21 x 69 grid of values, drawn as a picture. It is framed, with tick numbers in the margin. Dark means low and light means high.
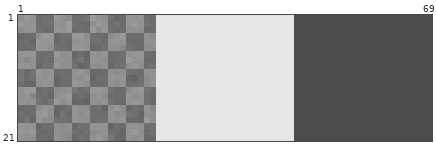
It is made of 1 by 3 panels. Panel 1,1: middling, checkered. Panel 1,2: very high, flat. Panel 1,3: low, flat.
